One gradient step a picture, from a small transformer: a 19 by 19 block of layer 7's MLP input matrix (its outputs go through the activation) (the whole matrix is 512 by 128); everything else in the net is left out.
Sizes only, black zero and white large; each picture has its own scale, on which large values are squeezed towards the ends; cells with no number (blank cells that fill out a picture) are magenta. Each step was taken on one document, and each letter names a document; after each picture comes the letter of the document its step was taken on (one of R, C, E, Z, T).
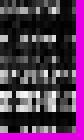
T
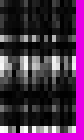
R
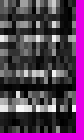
T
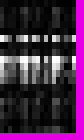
R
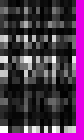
R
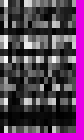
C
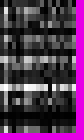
C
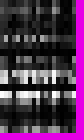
T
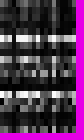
T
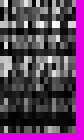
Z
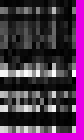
T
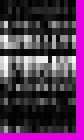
Z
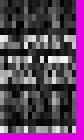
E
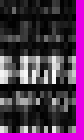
R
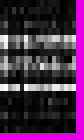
Z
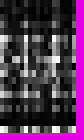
R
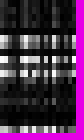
E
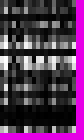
C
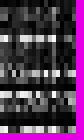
T
